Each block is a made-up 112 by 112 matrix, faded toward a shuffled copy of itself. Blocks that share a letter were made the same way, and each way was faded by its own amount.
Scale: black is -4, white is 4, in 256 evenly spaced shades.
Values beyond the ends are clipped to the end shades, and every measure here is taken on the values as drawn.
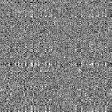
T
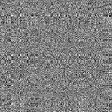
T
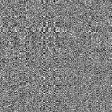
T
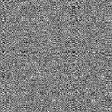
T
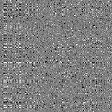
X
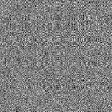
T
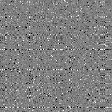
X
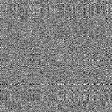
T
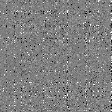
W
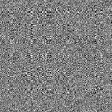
T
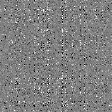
W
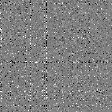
W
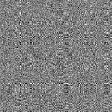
T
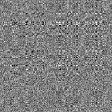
T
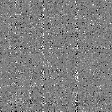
W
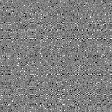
X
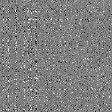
W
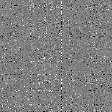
W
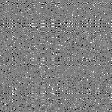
X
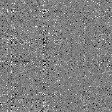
W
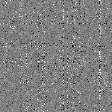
W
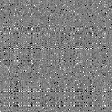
X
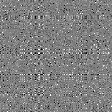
X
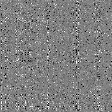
W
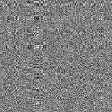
T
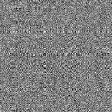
T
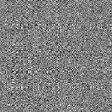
T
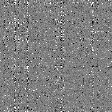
W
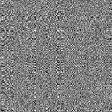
T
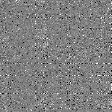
W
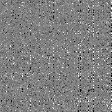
W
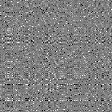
X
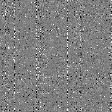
W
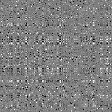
X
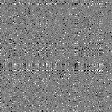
X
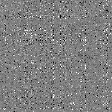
W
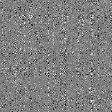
W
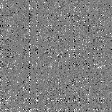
W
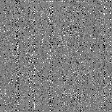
W
